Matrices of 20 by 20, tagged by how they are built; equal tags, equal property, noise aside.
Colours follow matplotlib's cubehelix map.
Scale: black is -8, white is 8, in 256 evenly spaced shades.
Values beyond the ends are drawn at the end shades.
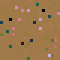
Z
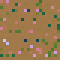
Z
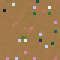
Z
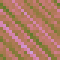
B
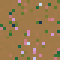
Z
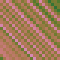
B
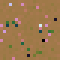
Z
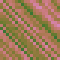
B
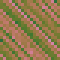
B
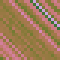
B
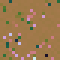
Z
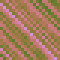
B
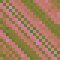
B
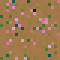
Z
